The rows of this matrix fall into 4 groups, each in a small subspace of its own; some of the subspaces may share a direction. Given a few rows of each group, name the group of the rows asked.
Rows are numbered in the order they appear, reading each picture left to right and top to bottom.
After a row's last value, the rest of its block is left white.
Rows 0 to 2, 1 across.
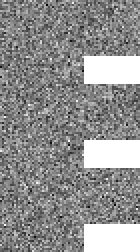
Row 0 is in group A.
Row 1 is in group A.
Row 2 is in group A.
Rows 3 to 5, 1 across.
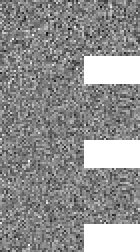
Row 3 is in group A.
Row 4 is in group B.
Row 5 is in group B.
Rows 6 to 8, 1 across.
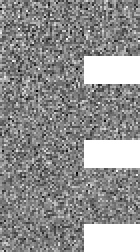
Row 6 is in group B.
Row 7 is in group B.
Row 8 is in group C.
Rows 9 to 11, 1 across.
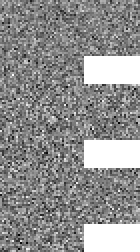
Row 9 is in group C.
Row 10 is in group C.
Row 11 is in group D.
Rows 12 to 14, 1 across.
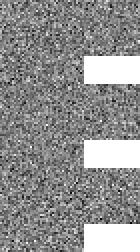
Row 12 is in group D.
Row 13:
A
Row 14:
D
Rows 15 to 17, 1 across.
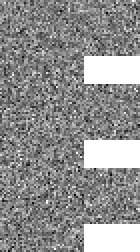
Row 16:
D
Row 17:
A
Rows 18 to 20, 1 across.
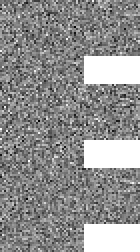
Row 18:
B
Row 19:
B
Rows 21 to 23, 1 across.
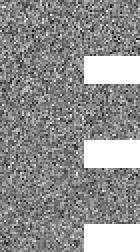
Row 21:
A
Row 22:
D
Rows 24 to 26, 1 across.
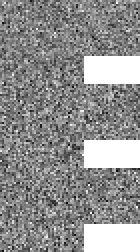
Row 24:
C
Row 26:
C
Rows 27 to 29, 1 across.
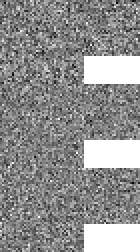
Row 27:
C
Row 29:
B
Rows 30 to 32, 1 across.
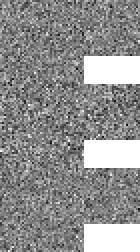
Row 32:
D
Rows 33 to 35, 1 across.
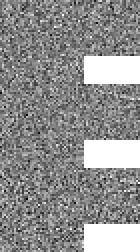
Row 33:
B
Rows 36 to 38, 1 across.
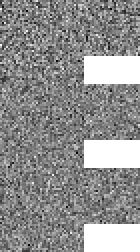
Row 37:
D
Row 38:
B
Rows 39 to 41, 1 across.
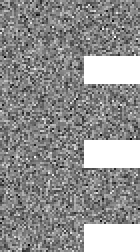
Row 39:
A
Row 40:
D
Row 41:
B
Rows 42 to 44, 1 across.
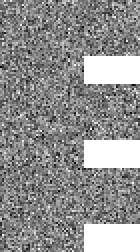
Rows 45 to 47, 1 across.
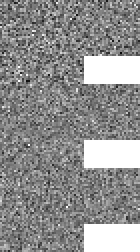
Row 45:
D
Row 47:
B
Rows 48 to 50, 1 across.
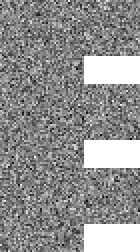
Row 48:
A
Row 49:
D
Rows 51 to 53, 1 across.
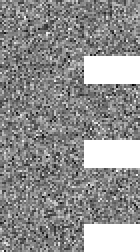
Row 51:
A
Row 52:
C
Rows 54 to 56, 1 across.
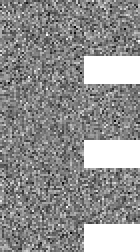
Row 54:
B
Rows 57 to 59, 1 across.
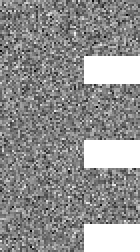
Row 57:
B
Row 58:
B
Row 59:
A
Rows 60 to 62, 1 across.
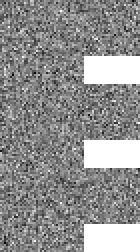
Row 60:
C
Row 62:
C
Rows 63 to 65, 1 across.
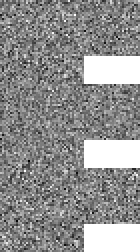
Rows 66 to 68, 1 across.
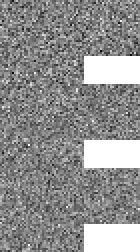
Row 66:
D
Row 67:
C
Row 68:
B
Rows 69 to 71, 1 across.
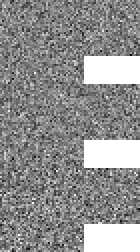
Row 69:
D
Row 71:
D
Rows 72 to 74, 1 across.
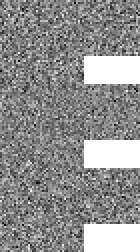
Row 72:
B
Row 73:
A
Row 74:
A
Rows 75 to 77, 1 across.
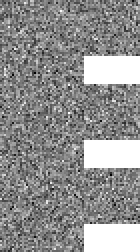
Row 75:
C
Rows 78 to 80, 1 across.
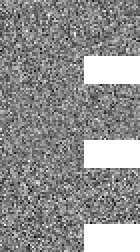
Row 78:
B
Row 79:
B
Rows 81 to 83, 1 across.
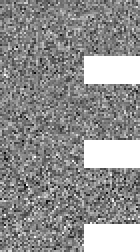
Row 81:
C
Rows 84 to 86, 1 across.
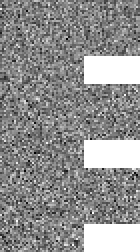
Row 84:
B
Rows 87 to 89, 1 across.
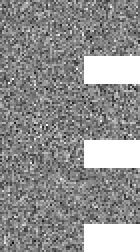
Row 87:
D
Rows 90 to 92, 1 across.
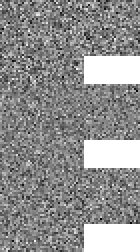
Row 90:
A
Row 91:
A
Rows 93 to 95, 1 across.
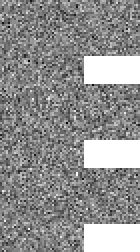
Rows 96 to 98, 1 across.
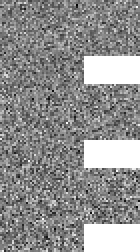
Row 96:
C
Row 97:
B
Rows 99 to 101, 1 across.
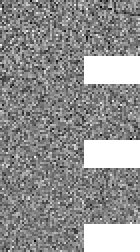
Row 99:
B
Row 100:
D
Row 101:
D
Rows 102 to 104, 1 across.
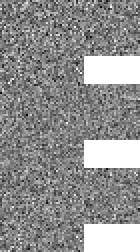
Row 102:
B
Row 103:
B
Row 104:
D
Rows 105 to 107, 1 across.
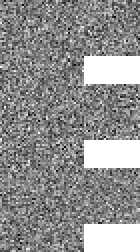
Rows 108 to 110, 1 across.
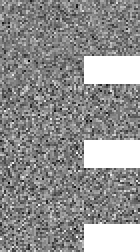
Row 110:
B
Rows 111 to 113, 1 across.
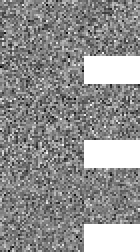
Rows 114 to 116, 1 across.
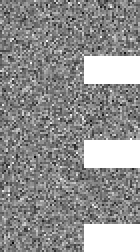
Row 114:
A
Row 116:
C
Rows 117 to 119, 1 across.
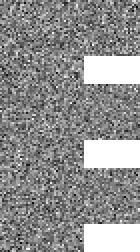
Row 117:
C
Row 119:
D
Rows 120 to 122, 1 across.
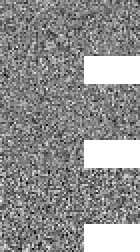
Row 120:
C
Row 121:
A
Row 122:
B
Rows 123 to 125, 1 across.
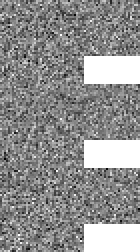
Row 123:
C
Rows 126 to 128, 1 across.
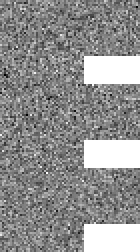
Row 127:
B
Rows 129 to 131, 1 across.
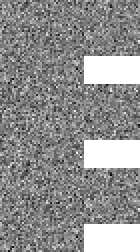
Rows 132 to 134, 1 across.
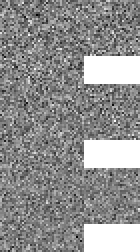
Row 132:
A
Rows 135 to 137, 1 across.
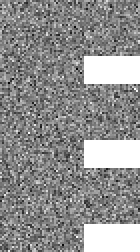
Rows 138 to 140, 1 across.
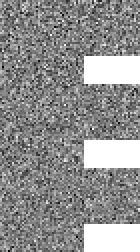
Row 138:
B
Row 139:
C
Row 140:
D
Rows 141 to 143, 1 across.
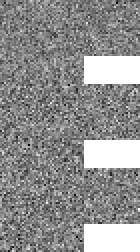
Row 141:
C
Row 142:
C
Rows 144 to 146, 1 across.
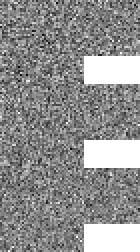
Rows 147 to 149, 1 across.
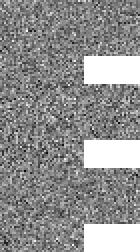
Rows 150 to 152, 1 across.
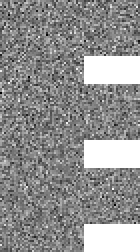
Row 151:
B
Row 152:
A
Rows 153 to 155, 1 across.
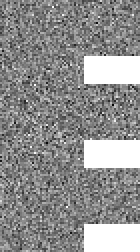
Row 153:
B
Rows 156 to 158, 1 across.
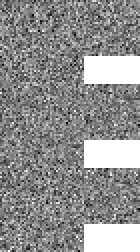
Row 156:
B
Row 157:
B
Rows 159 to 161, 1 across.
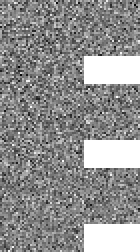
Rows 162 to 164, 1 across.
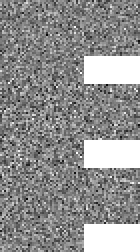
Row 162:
B
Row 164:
B
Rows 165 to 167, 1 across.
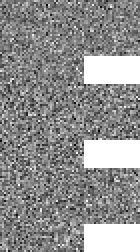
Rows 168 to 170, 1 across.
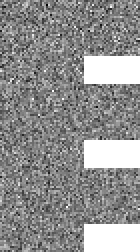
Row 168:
A
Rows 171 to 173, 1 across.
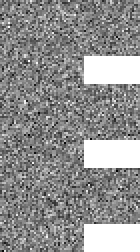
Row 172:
A
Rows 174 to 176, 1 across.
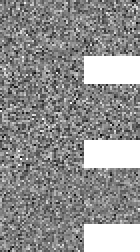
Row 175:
D
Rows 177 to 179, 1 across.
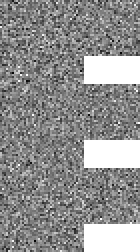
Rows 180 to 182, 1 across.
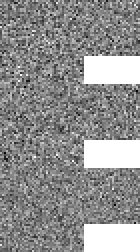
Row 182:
A
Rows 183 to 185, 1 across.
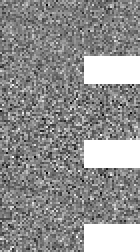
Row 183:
A
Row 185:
A
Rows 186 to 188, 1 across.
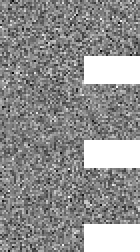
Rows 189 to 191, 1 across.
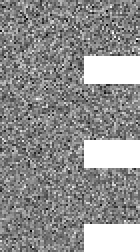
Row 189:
A
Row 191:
A
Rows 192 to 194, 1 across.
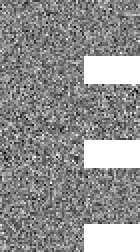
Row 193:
C
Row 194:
B
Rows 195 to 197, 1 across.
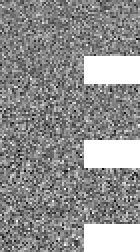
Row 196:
D
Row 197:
C
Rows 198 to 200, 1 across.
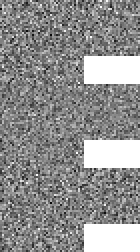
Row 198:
B
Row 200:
B
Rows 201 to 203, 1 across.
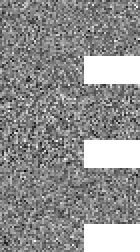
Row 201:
A
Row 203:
C
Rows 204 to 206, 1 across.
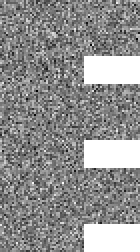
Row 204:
C
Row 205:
B
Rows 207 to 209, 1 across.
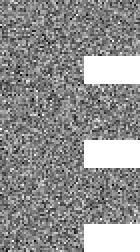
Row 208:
B
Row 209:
D
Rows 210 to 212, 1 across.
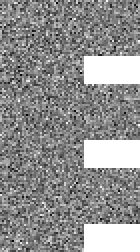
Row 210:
D
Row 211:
B
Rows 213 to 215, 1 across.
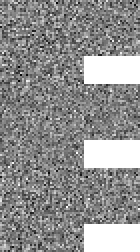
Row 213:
D
